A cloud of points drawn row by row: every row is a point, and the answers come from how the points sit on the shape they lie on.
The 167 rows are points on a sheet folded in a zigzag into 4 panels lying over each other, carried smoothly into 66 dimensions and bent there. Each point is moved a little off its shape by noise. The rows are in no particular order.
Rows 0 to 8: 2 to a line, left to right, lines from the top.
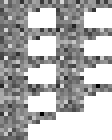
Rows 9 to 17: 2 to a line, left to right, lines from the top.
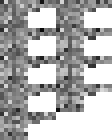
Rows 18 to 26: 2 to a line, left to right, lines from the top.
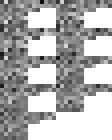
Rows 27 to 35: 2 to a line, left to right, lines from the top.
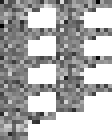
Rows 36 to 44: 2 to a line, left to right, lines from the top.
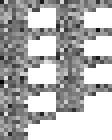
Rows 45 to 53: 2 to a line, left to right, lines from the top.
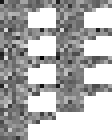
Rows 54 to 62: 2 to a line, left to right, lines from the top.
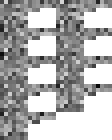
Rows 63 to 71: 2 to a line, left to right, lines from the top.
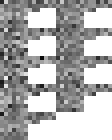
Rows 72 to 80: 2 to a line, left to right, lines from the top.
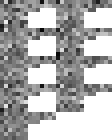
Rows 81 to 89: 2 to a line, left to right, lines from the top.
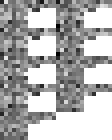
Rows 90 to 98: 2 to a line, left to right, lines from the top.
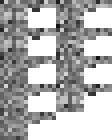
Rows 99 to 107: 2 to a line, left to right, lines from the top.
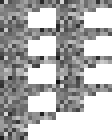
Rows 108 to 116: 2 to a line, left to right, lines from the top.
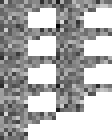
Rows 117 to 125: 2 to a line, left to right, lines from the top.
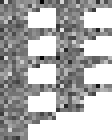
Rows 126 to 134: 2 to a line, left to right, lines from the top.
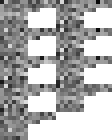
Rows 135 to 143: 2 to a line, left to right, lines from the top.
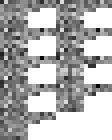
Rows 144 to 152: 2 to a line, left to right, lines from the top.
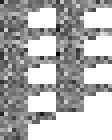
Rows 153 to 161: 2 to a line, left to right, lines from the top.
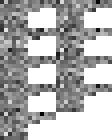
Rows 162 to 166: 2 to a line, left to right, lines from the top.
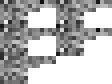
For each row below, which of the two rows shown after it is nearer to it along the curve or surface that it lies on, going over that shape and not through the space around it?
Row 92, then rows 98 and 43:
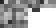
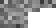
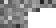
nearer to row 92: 43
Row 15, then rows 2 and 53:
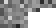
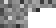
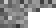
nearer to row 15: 2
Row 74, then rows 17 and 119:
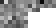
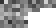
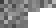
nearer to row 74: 17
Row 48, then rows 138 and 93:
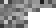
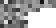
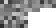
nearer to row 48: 138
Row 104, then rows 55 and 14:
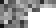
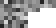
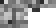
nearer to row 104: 14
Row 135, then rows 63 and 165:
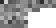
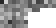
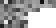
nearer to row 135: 63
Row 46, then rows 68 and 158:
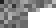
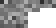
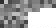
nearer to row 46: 158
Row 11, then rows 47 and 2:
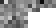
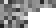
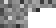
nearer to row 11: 2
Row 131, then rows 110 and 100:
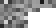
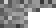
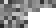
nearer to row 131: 110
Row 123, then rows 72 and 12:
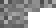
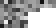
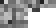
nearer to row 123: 72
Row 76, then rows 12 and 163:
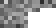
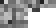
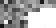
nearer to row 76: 163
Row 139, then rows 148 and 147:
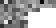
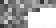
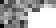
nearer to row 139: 147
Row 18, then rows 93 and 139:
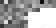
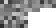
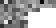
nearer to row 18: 139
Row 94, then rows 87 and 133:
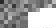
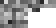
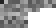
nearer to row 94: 133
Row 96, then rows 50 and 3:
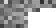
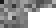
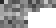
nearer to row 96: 50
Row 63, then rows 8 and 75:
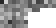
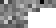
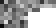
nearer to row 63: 8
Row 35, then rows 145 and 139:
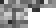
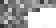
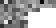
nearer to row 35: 139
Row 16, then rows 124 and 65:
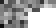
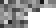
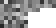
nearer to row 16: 124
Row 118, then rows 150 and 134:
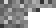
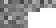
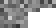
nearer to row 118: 134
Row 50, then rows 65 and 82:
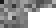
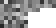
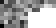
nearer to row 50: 65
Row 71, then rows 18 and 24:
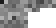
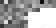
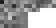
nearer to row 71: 24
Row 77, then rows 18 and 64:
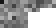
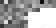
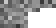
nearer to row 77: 64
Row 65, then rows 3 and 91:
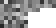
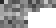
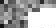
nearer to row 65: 3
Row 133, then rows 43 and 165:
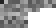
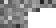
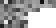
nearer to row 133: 165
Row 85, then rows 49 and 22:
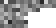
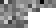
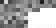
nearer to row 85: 22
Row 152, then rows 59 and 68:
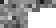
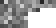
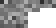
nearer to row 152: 68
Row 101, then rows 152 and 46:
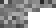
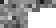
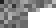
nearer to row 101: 152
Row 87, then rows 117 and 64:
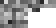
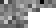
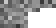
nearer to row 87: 117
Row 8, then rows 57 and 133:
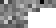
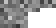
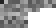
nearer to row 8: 57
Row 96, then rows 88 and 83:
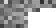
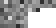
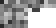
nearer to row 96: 88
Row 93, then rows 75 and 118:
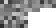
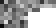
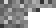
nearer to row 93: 118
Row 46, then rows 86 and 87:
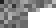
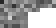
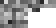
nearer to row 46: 86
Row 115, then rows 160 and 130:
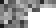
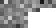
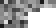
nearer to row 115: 130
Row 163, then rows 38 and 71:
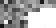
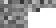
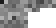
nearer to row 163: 71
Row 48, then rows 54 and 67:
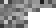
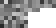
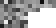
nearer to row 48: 67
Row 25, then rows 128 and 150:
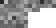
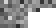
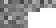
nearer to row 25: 128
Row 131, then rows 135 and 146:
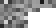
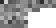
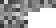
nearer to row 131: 135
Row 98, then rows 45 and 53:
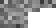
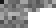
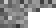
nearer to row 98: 53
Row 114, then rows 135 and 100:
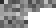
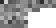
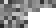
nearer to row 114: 100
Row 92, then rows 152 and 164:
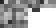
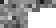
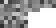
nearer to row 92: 152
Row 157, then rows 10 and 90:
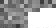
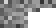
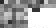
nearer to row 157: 10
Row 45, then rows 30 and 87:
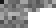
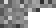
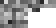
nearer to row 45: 30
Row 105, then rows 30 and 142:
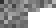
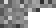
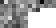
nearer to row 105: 30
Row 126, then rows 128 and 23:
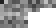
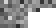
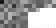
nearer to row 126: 23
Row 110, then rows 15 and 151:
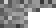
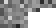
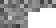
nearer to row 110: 151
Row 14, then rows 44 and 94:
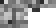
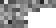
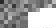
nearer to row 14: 44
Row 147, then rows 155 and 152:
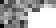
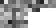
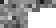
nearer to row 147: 155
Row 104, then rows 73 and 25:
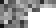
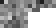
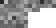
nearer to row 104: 73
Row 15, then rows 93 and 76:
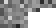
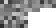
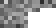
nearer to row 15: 76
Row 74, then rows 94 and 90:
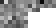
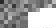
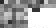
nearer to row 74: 90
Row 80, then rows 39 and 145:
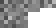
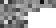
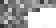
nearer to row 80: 39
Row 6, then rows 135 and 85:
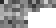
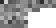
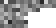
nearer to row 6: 85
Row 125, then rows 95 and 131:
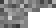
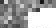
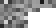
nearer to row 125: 131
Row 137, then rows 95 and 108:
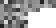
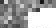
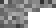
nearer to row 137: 108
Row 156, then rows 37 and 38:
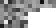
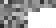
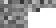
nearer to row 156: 37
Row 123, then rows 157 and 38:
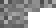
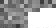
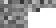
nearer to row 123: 38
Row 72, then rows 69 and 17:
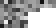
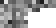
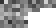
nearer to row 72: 17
